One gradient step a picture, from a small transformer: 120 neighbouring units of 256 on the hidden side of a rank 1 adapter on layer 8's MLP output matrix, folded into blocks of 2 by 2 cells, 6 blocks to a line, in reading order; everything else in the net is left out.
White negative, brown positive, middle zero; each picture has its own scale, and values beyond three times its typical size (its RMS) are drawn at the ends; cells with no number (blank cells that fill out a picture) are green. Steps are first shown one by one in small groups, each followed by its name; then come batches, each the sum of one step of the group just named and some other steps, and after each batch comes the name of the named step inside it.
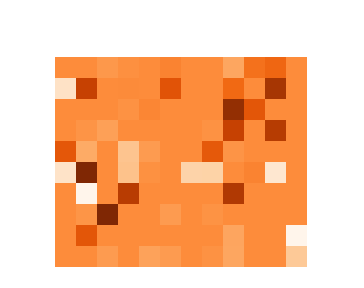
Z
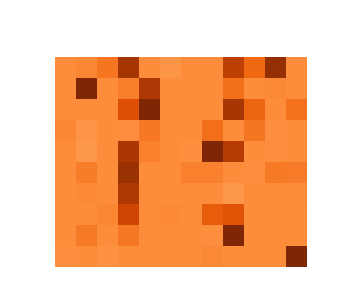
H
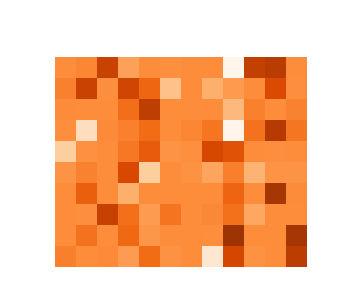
H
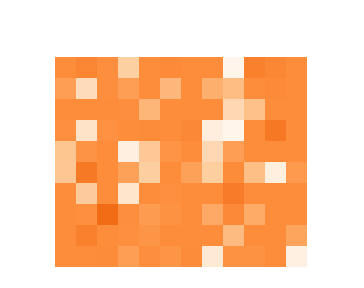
Z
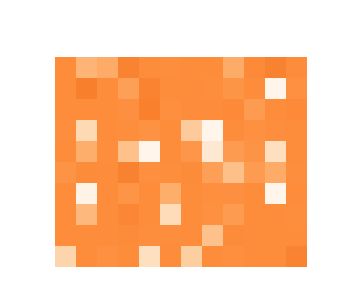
H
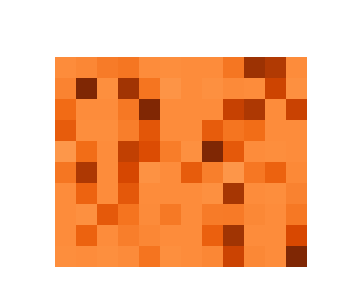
H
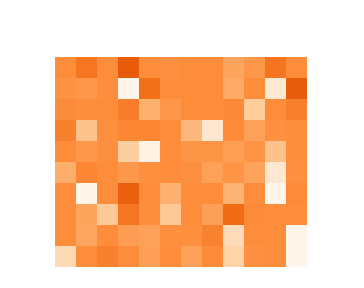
H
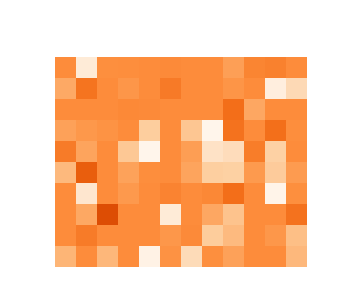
Z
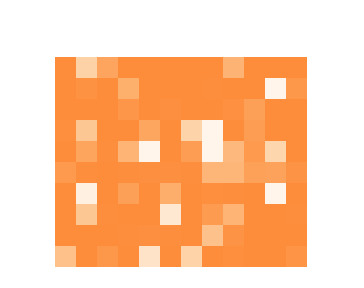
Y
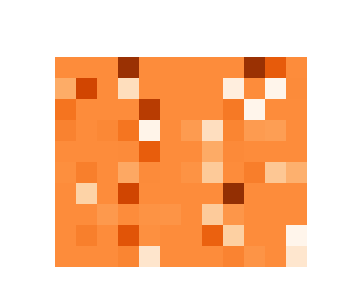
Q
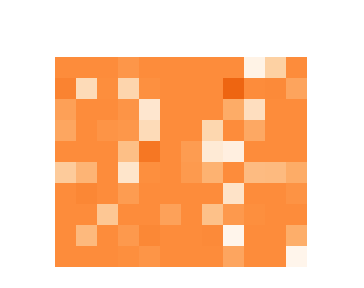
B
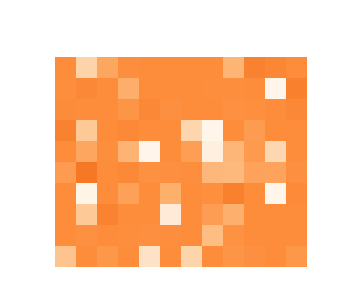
Y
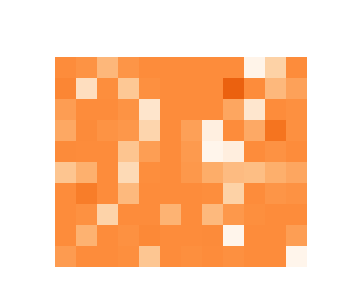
B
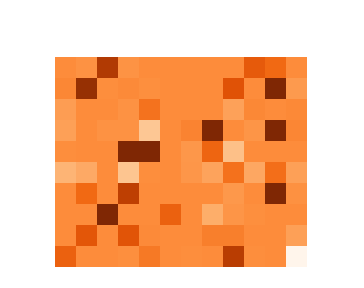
B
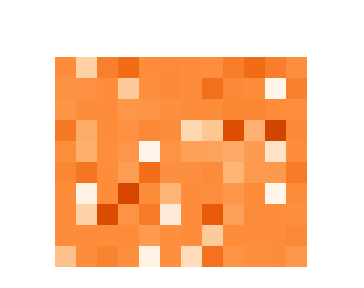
Y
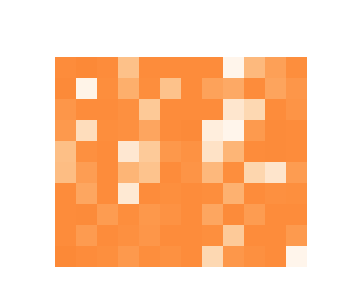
B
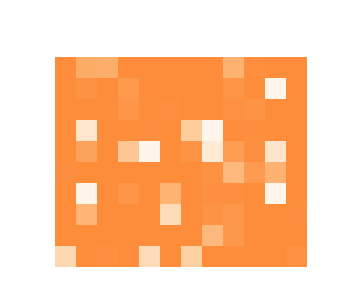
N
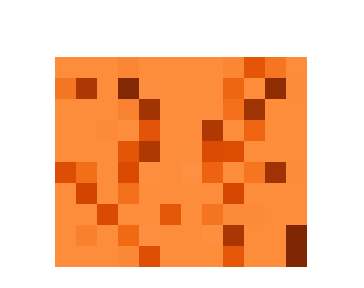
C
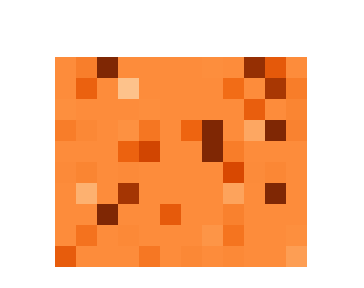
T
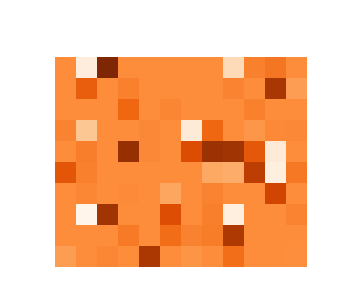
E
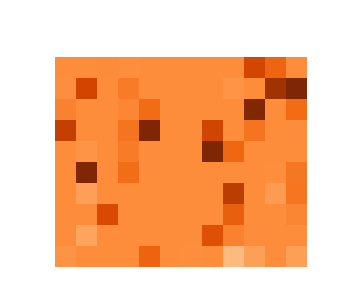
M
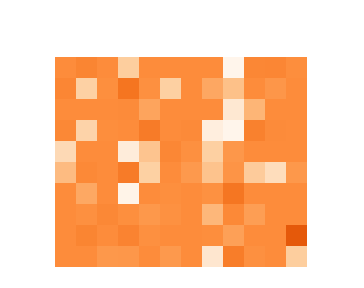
C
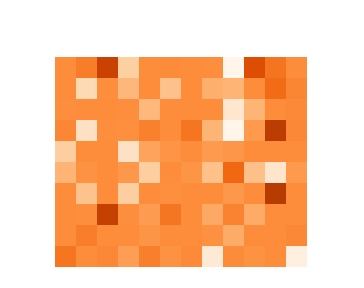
T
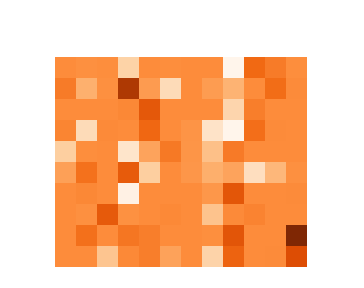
C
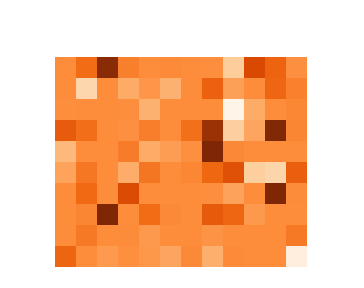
T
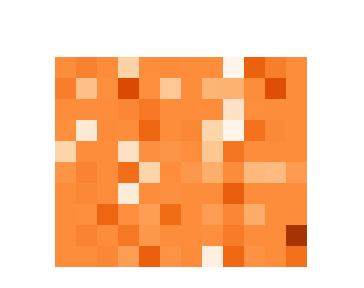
C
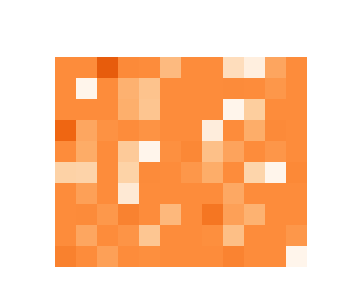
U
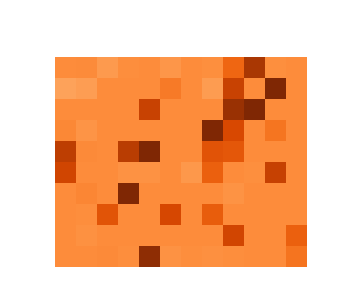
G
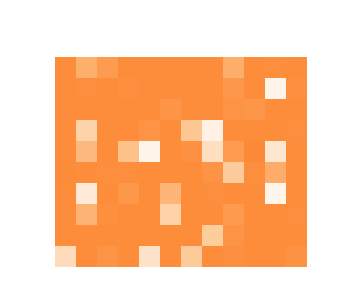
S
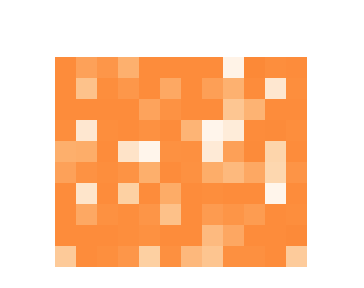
S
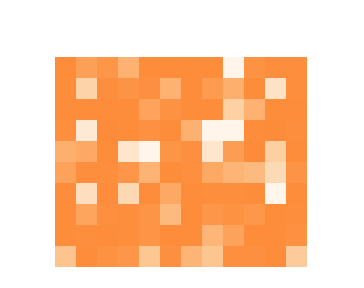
S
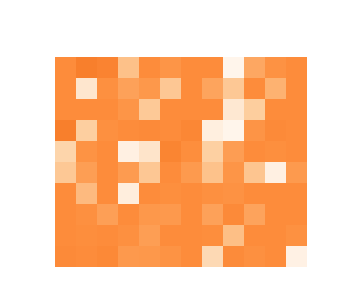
U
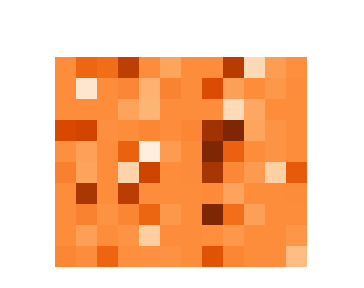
U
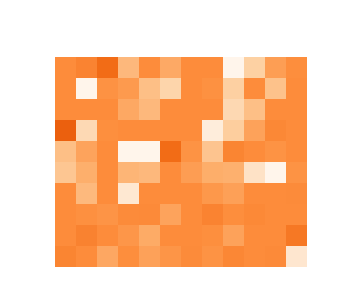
U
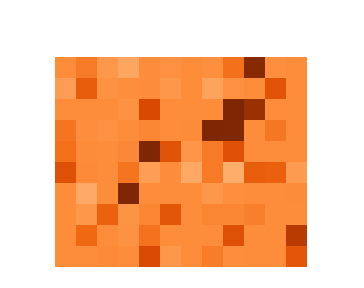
G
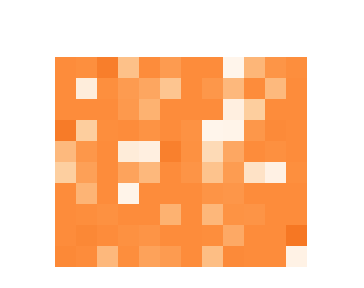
U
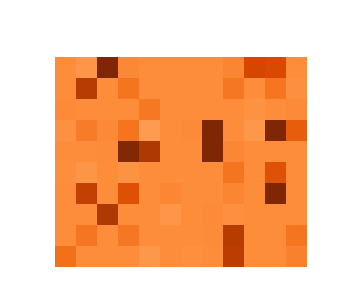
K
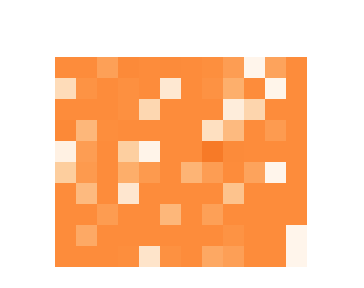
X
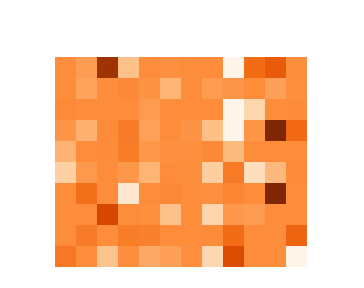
K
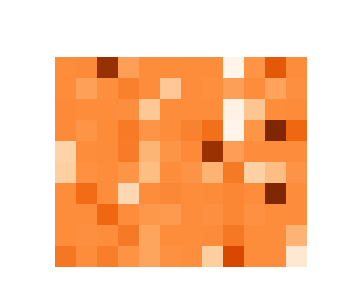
K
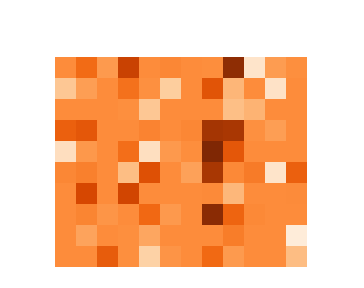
X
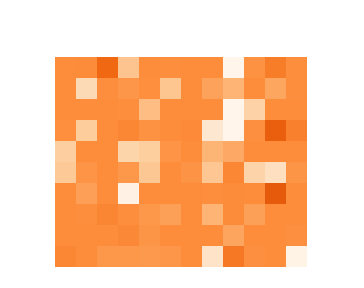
K
